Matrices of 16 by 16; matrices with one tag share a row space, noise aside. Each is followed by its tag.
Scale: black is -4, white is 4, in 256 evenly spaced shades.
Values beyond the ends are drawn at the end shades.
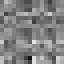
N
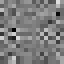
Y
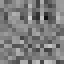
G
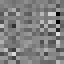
Y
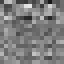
N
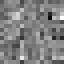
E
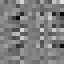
E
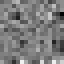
E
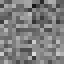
N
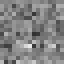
N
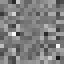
Y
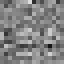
N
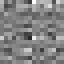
N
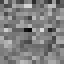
N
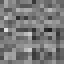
N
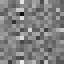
G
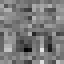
N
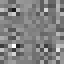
Y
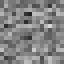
N
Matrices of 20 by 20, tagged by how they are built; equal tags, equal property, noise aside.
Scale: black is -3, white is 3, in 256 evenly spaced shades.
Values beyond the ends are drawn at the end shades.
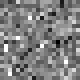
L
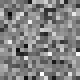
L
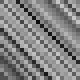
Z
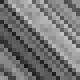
Z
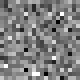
L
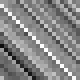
Z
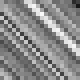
Z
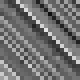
Z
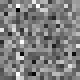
L
